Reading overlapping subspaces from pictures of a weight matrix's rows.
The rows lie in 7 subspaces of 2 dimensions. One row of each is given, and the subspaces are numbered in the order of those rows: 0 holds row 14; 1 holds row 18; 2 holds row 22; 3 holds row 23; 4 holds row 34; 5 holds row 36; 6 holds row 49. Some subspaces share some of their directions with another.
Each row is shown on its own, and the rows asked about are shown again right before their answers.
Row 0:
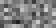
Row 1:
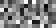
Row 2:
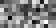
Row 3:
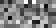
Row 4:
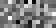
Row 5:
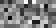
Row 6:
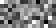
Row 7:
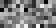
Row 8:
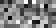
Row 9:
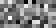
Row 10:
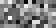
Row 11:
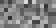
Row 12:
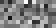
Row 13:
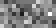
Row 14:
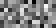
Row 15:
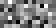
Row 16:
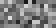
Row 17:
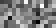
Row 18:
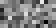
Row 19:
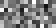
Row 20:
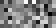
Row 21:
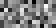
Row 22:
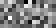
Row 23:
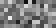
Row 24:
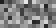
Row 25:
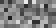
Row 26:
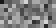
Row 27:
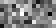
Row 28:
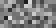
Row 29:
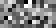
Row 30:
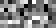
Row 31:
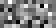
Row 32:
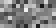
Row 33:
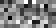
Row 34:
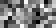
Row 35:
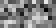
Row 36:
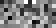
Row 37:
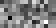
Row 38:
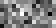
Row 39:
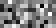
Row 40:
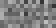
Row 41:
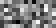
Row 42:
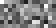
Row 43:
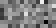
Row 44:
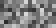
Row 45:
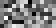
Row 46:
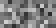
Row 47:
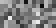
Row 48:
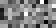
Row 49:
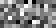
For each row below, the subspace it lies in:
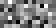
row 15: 5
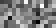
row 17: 4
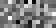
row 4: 3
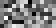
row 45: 2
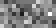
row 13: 6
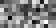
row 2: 1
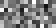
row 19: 0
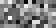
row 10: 0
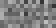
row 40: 1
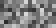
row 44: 5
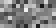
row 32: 0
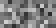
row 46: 5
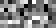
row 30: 4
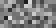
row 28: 2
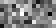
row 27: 6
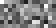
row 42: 3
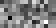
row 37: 1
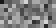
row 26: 3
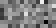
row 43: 1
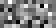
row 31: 5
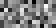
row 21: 0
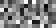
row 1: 0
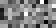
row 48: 1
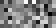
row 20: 6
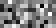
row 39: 5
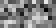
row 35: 4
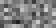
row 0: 2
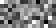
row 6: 3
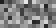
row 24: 3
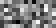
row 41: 2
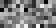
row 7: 0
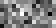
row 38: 6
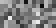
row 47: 4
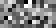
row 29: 2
